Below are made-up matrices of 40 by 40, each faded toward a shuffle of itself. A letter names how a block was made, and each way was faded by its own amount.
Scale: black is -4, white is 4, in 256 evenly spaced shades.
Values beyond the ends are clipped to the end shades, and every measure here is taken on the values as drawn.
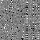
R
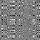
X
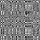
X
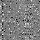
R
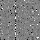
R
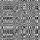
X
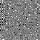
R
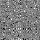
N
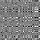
X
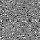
N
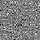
N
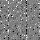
R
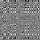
X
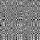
X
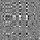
X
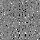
R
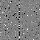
R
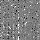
R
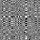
X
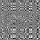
X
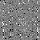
R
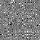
N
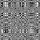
X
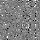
R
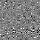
N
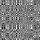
X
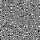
N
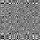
X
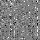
R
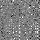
R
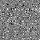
N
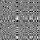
X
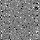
R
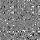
N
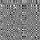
X
